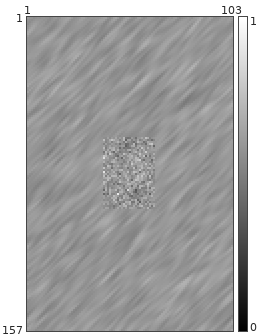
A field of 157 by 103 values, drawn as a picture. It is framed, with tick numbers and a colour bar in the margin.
Streaks slant up to the right. No overall slope runs across the table. An odd patch, rougher than its surroundings, sits in the centre. No seam splits the table. The centre is the roughest part. No single row or column stands out from its neighbours. Neither half mirrors the other. A few values lie far out on both sides of the bulk.
